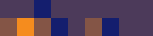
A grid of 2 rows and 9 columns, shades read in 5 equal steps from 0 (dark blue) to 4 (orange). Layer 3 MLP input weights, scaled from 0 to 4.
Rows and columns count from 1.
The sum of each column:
3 5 2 1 2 3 1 2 2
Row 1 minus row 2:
-1 -3 -2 1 0 -1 1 0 0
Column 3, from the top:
0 2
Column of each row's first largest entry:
1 2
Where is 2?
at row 2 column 1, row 2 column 3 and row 2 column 6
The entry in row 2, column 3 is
2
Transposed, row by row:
1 2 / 1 4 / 0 2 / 1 0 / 1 1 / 1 2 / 1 0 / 1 1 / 1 1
